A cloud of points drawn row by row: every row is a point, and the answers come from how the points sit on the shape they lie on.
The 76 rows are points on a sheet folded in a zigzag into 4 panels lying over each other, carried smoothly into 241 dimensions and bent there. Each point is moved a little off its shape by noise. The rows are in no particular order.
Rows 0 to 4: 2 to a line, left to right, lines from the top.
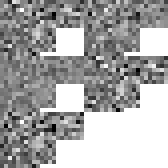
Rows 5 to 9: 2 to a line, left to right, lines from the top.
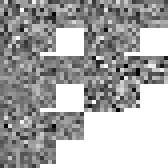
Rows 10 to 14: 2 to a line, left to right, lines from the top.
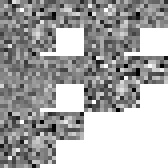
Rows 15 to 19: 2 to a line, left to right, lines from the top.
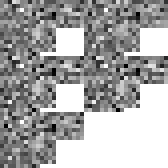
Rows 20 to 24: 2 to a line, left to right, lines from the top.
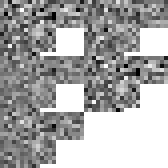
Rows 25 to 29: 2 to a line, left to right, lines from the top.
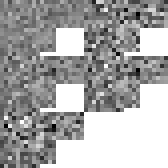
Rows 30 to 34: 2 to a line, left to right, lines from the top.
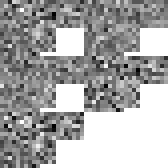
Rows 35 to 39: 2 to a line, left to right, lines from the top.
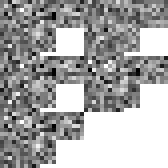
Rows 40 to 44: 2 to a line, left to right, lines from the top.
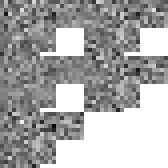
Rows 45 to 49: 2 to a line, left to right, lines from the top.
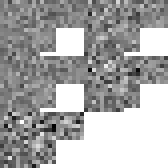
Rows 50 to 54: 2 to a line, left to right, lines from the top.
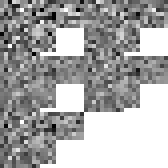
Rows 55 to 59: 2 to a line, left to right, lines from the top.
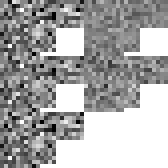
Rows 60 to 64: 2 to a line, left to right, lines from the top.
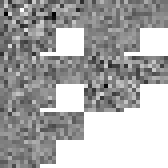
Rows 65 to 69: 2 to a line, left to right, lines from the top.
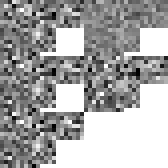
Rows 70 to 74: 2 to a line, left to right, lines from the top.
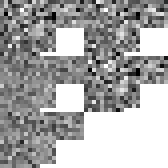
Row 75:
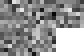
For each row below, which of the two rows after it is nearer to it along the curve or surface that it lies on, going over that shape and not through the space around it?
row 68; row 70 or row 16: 70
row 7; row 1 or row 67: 67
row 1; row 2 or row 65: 2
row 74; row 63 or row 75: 75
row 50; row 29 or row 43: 43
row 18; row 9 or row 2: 2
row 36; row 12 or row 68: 68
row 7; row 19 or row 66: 66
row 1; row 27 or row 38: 27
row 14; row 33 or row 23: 33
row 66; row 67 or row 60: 67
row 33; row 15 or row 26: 26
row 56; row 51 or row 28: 51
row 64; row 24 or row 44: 24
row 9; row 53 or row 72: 53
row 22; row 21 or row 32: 32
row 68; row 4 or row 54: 4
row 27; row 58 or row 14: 58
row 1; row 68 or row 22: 22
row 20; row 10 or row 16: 16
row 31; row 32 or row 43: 32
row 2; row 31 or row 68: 31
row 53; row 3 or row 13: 3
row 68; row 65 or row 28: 28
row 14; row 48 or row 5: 5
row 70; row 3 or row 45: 3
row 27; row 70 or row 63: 70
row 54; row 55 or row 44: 55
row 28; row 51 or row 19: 19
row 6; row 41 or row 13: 13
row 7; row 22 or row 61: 61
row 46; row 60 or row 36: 60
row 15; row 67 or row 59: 67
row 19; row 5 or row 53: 53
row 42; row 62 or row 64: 64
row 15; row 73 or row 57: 73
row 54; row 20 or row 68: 20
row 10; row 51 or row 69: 69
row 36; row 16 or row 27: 16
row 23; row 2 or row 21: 21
